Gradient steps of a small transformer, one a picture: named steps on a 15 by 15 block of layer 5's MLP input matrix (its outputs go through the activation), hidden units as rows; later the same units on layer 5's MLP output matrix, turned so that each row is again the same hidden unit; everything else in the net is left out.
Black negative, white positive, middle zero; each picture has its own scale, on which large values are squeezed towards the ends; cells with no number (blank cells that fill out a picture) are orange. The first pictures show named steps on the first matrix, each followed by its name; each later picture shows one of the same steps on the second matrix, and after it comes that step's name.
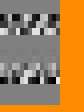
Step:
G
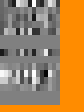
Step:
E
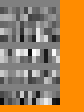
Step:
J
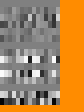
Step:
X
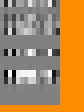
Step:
E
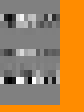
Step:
G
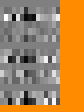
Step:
X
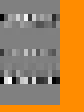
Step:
G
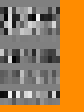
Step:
J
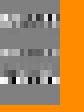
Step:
G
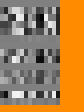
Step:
J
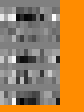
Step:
X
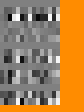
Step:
X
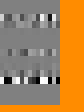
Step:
G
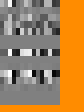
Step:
E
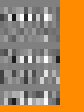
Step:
X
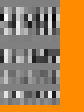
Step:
J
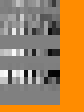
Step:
E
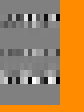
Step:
G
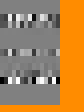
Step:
G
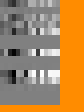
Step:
E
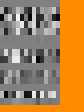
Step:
J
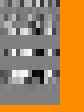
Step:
E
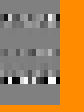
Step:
G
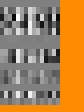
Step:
J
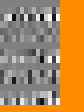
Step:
X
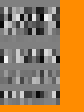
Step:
J
